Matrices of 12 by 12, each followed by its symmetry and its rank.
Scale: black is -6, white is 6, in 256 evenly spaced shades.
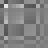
symmetric, rank one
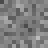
symmetric, full rank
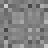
symmetric, rank two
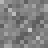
symmetric, full rank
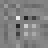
symmetric, rank two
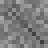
symmetric, full rank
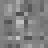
neither, rank two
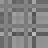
symmetric, rank one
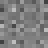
neither, rank two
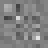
symmetric, rank two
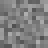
antisymmetric, full rank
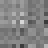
symmetric, rank two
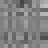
neither, rank two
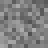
antisymmetric, full rank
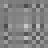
symmetric, rank one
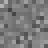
symmetric, full rank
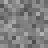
antisymmetric, full rank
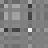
symmetric, rank one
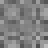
symmetric, rank two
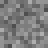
symmetric, full rank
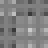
symmetric, rank one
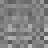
neither, rank two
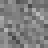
antisymmetric, full rank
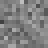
antisymmetric, full rank
